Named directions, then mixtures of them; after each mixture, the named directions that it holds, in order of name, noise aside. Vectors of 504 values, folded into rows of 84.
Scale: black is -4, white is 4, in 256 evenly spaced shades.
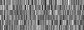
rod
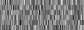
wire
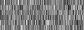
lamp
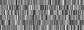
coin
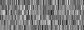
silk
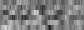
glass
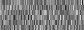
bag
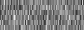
bag, lamp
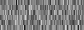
coin, silk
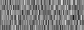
wire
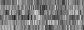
bag, glass, silk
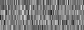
rod, silk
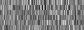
lamp, rod, wire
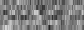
glass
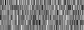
coin, lamp, wire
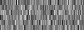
coin, silk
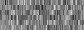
glass, lamp, wire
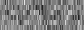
glass, wire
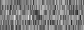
bag, glass, silk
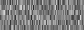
bag, silk, wire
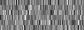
coin, silk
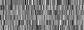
rod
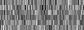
coin, glass, rod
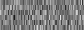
bag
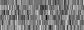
bag, coin, glass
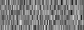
wire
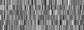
rod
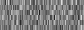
wire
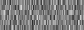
bag, silk, wire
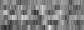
glass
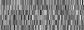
bag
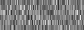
bag, silk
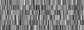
wire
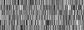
lamp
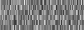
bag, wire
